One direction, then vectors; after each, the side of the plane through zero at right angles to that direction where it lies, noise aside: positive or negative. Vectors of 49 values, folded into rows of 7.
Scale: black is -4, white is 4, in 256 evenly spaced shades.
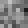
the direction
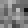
positive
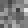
negative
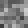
negative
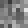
negative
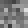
negative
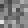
negative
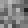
positive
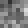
negative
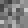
negative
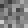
negative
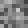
positive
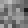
positive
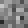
positive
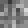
negative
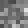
negative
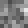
negative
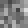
negative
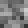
negative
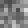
negative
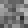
negative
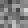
negative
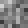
positive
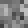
negative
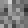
positive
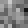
positive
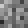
positive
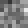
negative
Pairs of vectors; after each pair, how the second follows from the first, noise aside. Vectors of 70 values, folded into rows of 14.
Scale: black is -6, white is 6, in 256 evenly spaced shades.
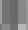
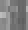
wrapped around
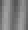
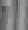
wrapped around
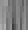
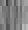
wrapped around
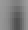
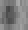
wrapped around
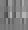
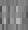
wrapped around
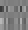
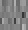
wrapped around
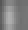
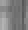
wrapped around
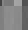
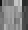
scaled up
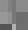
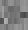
wrapped around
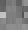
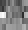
scaled up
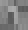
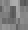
wrapped around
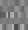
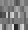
scaled up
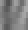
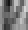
scaled up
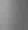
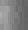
wrapped around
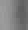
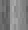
wrapped around
